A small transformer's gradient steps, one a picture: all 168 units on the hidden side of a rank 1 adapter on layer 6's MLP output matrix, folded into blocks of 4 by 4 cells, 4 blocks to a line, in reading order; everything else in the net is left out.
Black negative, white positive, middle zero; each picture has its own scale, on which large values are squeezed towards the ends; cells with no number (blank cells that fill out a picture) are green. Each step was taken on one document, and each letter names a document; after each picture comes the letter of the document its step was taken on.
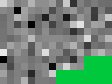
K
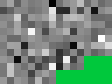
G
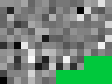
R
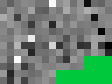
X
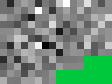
X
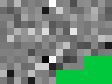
G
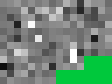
K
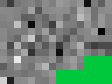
X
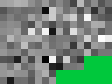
G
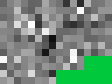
K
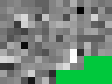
K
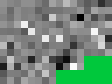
R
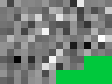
G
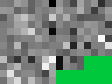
G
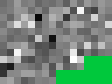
K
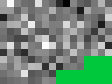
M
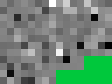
X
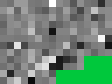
G
